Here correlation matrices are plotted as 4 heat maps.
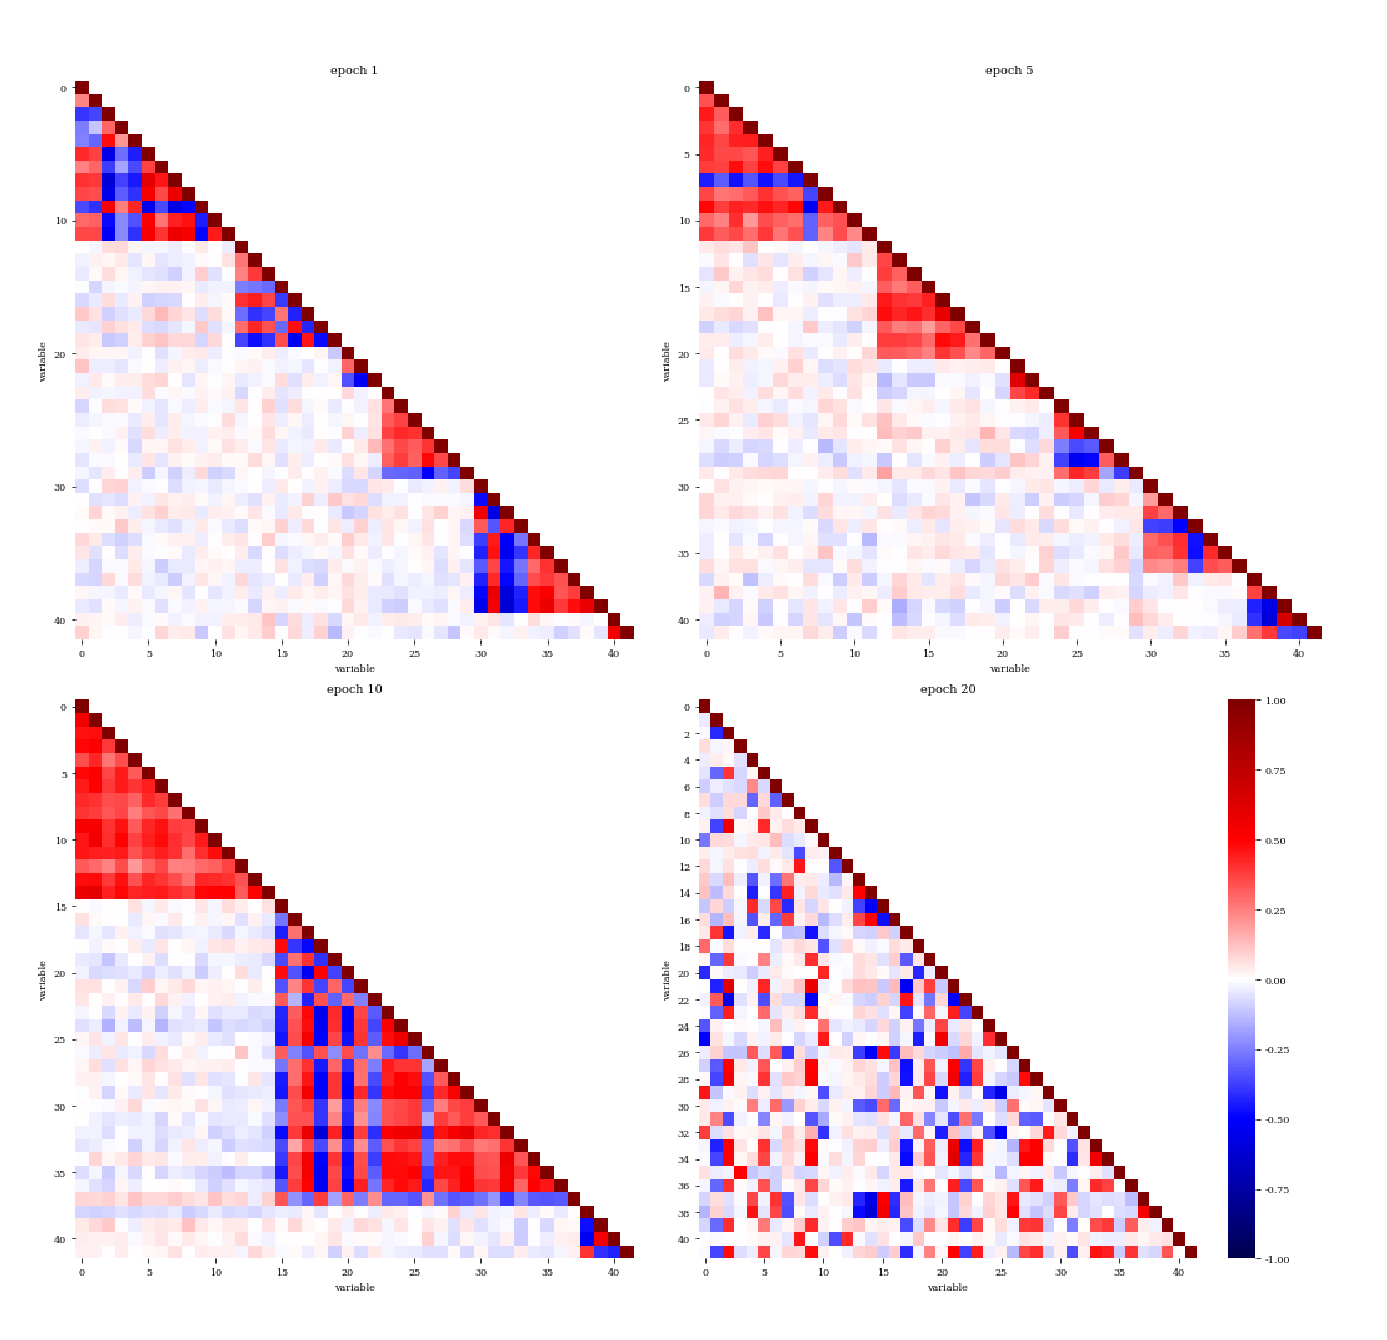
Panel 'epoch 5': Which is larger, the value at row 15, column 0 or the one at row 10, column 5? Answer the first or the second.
the second
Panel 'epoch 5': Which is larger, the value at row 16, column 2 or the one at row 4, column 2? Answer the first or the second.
the second
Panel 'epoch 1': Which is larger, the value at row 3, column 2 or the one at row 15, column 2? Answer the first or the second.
the first
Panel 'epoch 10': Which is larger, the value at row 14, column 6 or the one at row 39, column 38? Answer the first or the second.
the first
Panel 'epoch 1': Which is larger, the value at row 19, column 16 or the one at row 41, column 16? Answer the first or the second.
the second
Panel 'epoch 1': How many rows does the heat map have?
42
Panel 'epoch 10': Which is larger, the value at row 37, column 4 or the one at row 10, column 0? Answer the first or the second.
the second
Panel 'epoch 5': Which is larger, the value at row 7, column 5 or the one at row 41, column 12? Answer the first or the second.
the second
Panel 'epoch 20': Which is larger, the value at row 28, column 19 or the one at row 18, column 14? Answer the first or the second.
the first
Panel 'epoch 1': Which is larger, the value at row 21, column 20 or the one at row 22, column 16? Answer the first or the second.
the first
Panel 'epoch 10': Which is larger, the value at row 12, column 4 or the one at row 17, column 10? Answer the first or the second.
the first
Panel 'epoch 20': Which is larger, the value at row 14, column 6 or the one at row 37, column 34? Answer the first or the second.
the second
